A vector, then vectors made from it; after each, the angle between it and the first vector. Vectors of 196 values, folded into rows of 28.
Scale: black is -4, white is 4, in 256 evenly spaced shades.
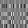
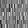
orthogonal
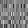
nearly parallel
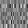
nearly opposite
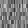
partly opposed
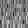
orthogonal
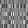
nearly parallel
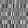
nearly parallel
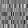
nearly opposite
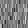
orthogonal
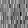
partly opposed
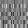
nearly opposite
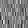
orthogonal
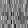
partly opposed
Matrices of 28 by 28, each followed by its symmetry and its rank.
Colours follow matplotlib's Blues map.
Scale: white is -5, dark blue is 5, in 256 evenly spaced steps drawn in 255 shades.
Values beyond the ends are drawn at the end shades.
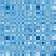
symmetric, rank two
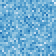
neither, full rank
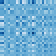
symmetric, rank two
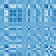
symmetric, rank two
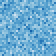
symmetric, full rank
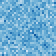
symmetric, full rank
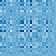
symmetric, rank two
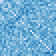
symmetric, full rank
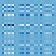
neither, rank one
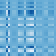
neither, rank one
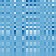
neither, rank one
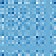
symmetric, rank two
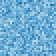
neither, full rank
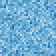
neither, full rank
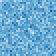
symmetric, full rank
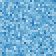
neither, full rank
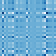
neither, rank one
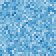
symmetric, full rank
